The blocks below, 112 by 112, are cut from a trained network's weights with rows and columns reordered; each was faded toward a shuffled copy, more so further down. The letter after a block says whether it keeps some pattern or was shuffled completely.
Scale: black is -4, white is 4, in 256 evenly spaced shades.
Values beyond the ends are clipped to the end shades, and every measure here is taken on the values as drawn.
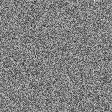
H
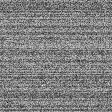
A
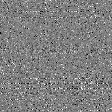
A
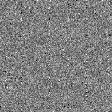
A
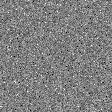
H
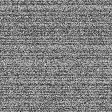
A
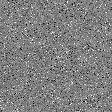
H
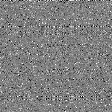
A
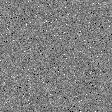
H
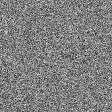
H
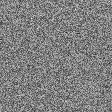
H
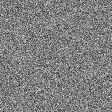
H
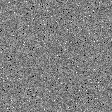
H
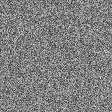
H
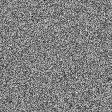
H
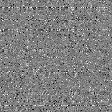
A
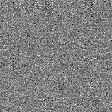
A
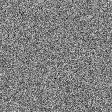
H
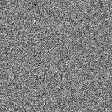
A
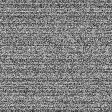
A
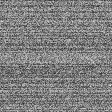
A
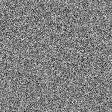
H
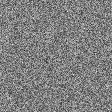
H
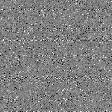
A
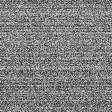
A
